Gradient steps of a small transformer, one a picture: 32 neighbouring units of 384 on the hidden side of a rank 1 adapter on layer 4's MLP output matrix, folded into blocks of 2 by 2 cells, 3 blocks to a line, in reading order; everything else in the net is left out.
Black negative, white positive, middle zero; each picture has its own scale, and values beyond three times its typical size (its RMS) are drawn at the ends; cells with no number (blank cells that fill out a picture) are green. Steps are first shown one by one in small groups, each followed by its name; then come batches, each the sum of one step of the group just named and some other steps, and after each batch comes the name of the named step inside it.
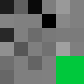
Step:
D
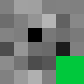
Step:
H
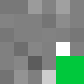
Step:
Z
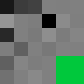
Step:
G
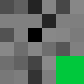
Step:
G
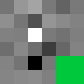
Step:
H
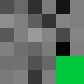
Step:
G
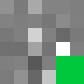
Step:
Z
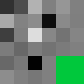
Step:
G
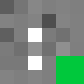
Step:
D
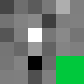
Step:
D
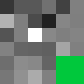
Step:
G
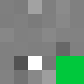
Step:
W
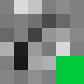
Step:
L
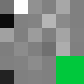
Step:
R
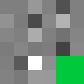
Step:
W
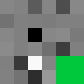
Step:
W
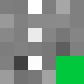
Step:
W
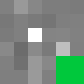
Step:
L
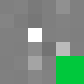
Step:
W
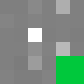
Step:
W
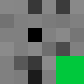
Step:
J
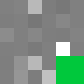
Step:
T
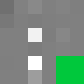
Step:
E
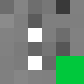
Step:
E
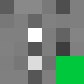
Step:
E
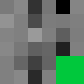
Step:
J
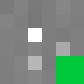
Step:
E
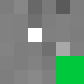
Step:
J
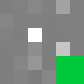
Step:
T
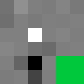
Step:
J
